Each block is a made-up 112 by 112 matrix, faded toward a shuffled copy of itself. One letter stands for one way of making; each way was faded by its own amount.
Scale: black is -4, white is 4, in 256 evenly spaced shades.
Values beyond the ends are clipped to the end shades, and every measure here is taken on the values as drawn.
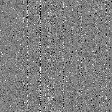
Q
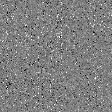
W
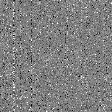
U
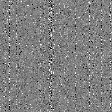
Q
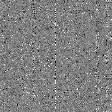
U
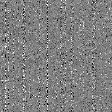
Q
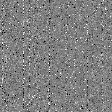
U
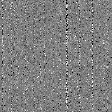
Q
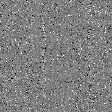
W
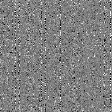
Q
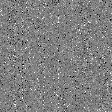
W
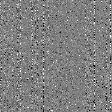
Q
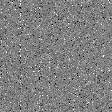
W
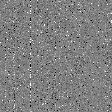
W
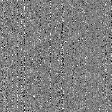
Q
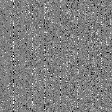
Q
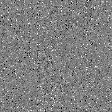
W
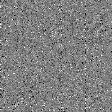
U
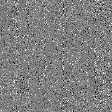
U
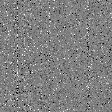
W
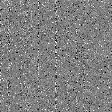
U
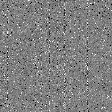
U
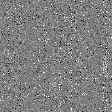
W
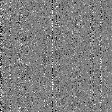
Q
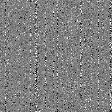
Q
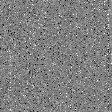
W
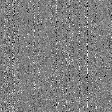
Q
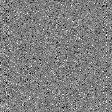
U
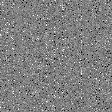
W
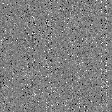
W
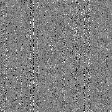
Q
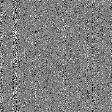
Q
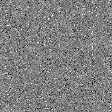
U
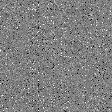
W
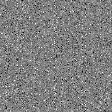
U
